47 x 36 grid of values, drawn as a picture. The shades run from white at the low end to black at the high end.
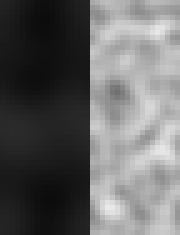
It is made of 1 by 2 panels. Panel 1,1: very high, smooth, faint in contrast. Panel 1,2: low, blotchy.
